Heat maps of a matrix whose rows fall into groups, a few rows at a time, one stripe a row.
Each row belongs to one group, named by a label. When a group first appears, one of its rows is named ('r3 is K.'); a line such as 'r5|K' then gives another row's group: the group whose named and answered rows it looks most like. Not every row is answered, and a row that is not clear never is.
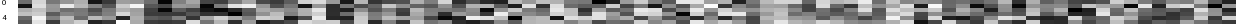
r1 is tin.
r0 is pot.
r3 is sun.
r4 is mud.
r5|pot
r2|sun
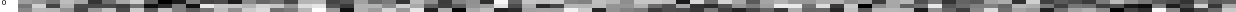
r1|mud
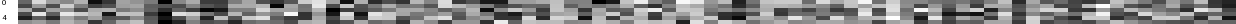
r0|pot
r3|tin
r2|sun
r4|tin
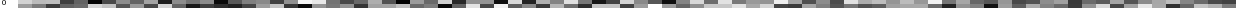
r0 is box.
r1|sun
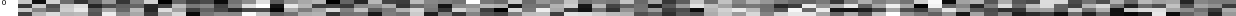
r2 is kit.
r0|box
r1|tin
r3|mud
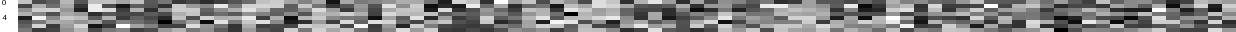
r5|tin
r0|sun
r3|kit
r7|kit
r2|mud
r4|mud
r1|mud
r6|pot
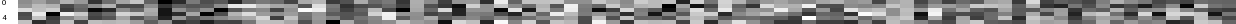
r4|tin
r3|tin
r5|sun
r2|box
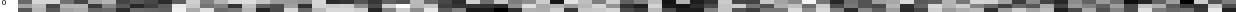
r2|kit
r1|kit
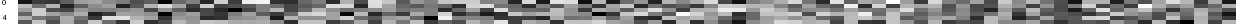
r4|tin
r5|mud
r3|pot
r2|sun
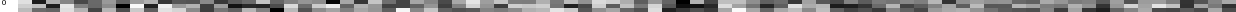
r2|kit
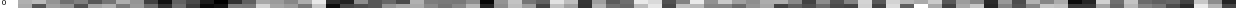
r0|sun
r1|sun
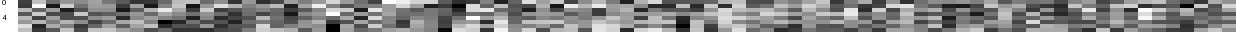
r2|box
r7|sun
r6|box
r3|pot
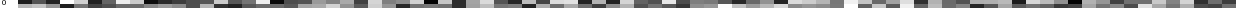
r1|box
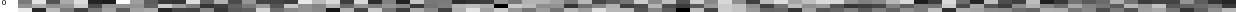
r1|kit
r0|pot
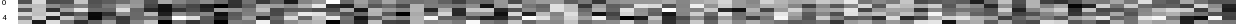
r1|sun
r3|box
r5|box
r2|tin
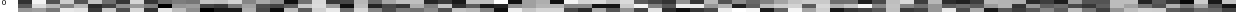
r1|pot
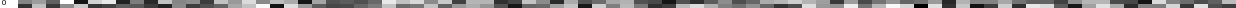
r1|tin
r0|mud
